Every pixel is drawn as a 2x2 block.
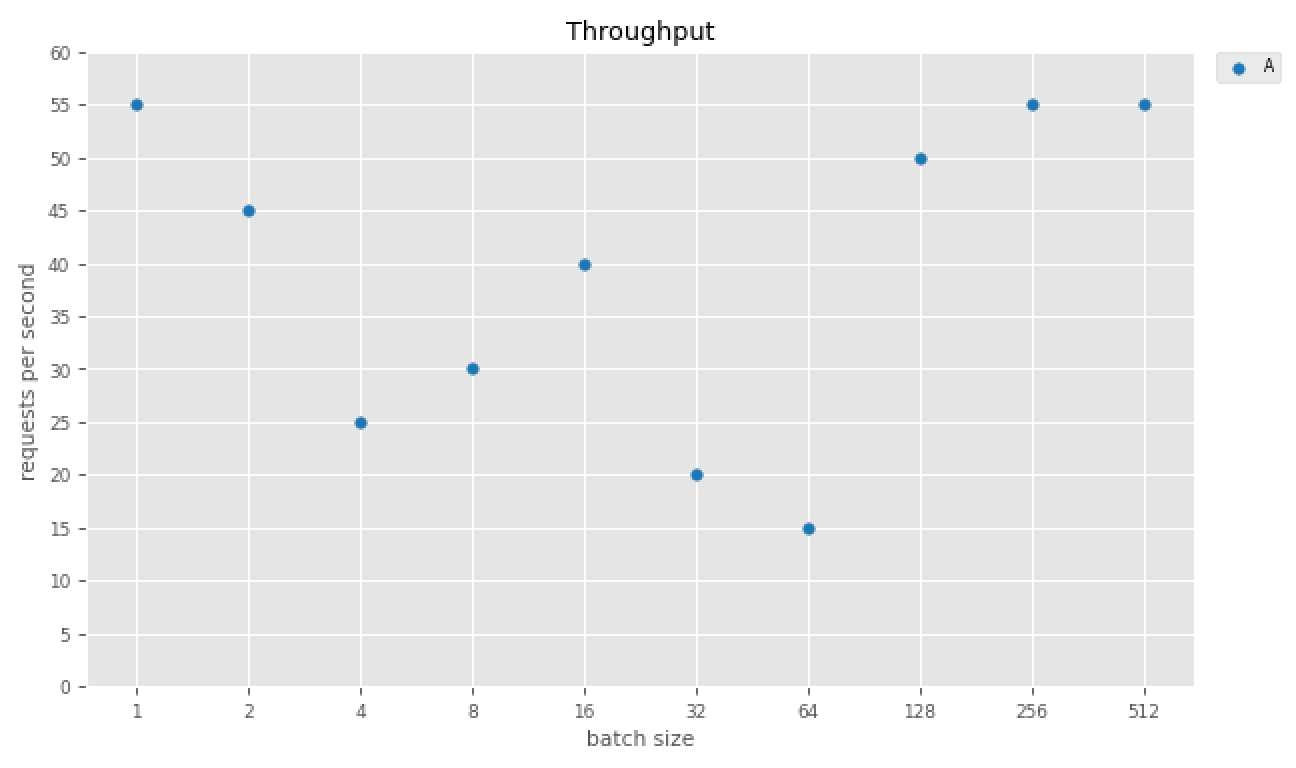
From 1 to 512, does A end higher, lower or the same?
the same
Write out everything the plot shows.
Title: Throughput
x-axis: batch size, ticks 1 2 4 8 16 32 64 128 256 512
y-axis: requests per second, ticks 0 5 10 15 20 25 30 35 40 45 50 55 60
Legend: A
Values:
A: 55 45 25 30 40 20 15 50 55 55
